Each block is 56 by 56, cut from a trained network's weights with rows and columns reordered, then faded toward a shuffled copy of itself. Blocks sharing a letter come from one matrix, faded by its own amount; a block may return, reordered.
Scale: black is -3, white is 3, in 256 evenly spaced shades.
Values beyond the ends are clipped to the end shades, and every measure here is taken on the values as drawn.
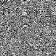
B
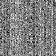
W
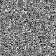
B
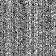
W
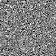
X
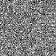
B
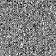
X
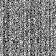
W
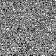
B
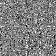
X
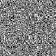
B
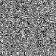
X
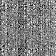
W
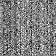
W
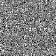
X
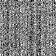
W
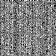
W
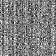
W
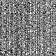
W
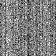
W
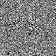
X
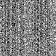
W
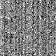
W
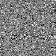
B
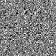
B
